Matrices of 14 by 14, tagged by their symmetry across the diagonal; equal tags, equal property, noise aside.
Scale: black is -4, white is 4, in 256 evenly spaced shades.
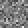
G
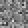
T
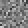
T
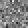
G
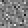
T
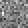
G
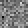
G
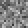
G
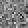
G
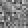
T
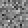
G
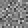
T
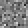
T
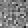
T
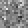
G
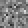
T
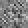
T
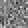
G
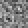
T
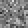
T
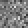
G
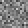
T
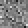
T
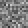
G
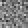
T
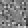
T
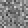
G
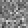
G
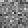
G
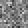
G
